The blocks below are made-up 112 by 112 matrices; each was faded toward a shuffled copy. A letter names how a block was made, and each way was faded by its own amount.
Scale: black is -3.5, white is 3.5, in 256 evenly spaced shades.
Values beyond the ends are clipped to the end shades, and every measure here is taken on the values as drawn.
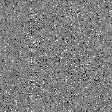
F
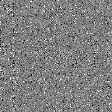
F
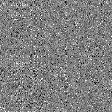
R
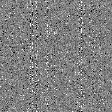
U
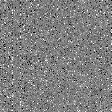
F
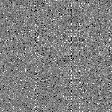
R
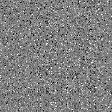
F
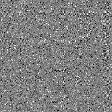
R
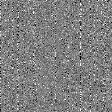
U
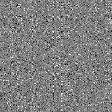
R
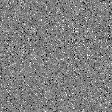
F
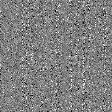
U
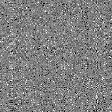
R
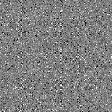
R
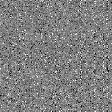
R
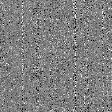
U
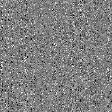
U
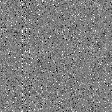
F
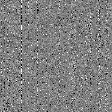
U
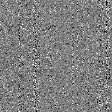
U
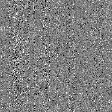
U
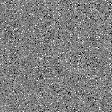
R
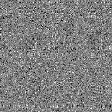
R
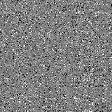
F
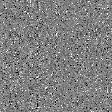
F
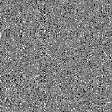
R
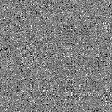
R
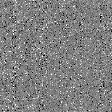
F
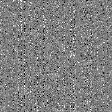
U
